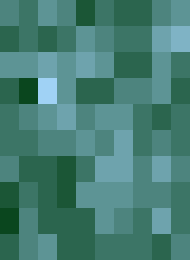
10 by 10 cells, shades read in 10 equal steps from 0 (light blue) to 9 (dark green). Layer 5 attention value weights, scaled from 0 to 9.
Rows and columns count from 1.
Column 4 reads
5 6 4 4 3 5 8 8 7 7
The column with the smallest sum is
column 9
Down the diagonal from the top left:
5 6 3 4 5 5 3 5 3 5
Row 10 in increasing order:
4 5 5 6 6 6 7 7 7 7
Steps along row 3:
same down up down up up same down up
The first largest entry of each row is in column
5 1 7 2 9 1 4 1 1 1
